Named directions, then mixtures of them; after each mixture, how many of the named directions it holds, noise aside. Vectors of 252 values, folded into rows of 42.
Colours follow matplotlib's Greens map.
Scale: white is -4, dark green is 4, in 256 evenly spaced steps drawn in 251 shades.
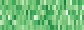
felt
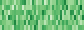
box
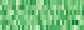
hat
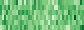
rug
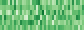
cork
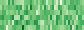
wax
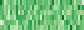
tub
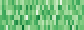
two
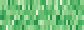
one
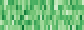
two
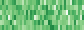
one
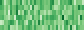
one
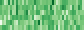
three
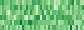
three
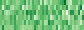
two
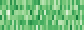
three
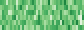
three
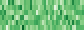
two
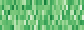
one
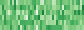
two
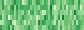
three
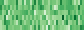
two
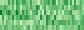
one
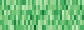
one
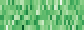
one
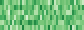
three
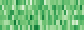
two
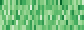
three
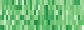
three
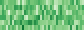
three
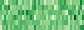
three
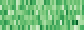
one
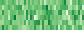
two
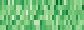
three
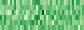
one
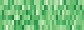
two
